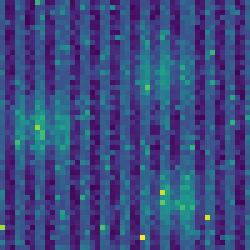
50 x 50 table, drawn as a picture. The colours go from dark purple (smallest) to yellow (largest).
Ninth with the highest average: middle left. Bumps: three. Stripes: upright, repeating 12 times. Slope: none.
